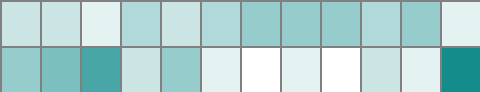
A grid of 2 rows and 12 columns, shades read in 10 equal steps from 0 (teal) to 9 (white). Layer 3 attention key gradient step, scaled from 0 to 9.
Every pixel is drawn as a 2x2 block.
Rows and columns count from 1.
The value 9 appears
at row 2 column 7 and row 2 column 9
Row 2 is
5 4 2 7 5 8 9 8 9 7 8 0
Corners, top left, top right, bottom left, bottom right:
7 8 5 0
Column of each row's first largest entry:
3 7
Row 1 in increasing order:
5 5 5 5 6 6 6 7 7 7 8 8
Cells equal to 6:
3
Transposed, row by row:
7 5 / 7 4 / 8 2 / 6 7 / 7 5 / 6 8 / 5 9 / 5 8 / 5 9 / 6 7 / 5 8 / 8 0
